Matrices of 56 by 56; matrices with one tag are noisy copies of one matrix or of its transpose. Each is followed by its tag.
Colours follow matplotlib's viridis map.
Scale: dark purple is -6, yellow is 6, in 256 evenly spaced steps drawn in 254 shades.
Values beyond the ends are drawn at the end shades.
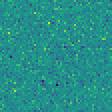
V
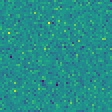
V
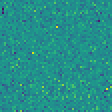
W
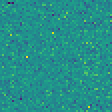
W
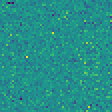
W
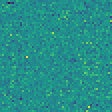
W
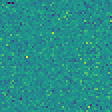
W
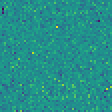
W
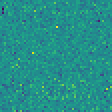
W
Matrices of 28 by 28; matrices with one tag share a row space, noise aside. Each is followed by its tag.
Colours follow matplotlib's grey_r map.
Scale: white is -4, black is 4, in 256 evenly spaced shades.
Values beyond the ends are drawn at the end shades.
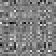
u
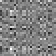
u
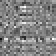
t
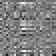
t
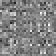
u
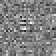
t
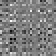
u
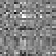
t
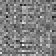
t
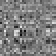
t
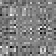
u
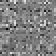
u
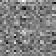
t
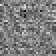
t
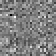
u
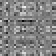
t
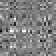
u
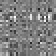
u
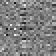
t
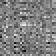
t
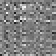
t
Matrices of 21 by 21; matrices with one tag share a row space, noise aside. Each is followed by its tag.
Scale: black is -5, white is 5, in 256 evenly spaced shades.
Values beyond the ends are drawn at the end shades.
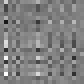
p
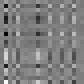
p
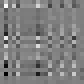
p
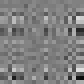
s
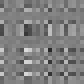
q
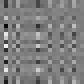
p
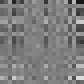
s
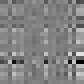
s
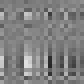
q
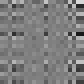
s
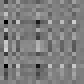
p
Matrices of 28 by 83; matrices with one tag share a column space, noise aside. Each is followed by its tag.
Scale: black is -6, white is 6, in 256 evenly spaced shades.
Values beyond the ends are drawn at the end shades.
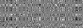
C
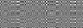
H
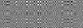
H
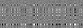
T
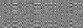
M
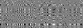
T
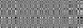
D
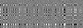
T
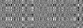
C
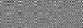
H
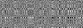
D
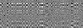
M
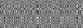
D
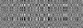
C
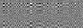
M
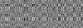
C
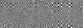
M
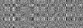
C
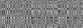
D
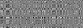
D
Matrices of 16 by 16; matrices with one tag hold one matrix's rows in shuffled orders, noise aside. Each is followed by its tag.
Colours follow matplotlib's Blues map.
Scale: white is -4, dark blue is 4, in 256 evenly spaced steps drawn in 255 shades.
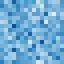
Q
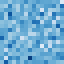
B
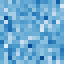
B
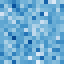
Q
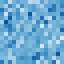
B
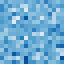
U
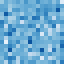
B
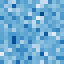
Q
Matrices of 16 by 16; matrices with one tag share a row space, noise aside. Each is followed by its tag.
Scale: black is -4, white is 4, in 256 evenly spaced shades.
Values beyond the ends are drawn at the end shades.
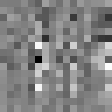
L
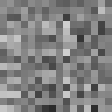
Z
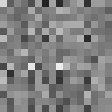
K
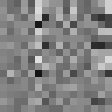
L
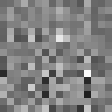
K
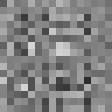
K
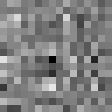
Z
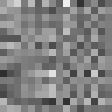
Z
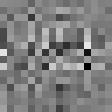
K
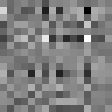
K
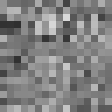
Z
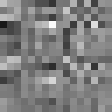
Z
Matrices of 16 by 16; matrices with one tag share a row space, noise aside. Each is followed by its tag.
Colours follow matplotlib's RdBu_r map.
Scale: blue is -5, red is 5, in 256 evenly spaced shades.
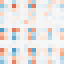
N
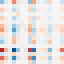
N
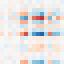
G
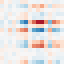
G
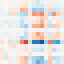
G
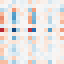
N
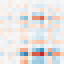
G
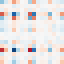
N
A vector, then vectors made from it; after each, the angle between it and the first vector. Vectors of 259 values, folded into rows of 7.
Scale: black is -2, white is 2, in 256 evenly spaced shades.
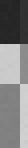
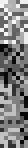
partly opposed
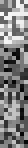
partly opposed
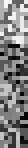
partly opposed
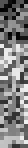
partly aligned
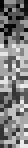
partly aligned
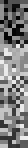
partly aligned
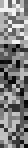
partly opposed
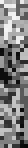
partly opposed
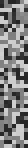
orthogonal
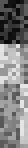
nearly parallel
